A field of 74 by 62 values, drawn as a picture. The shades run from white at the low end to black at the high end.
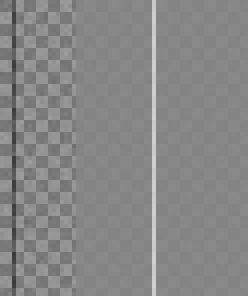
Seam: vertical, 30% of the way across, the right part calmer. Odd lines: columns 4 and 39. Average level on the scale: 50%. Slope: none.
